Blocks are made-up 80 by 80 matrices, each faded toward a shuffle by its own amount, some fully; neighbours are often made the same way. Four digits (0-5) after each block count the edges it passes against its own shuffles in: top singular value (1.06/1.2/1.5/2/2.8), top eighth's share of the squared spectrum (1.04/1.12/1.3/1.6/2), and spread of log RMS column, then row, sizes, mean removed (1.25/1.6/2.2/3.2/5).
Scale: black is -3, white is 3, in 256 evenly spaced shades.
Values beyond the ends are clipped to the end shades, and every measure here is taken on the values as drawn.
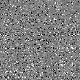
3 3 1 2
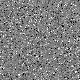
0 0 0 0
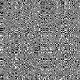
4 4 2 3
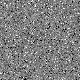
2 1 0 0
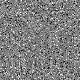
3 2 0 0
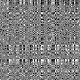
5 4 3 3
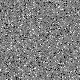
2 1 0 0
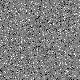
0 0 0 0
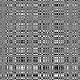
5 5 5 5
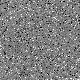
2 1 0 0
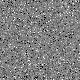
1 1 0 0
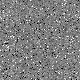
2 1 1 0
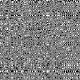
4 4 2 3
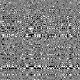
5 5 2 4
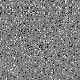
3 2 0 1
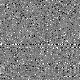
4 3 0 2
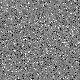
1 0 0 0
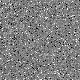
1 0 0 0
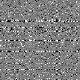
4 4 2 3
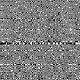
4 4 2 3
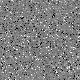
2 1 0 0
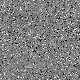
0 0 0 0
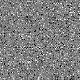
3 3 1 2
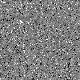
3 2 1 0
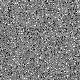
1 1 0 0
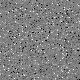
1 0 0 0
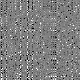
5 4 3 2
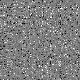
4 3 1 1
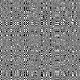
5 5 4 3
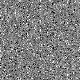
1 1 2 0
